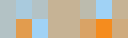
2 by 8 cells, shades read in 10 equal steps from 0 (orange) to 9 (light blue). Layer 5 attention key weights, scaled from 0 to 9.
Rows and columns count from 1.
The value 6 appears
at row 1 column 6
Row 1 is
7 8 7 5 5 6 9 5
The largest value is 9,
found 2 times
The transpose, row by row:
7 7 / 8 2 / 7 9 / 5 5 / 5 5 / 6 3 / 9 0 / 5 4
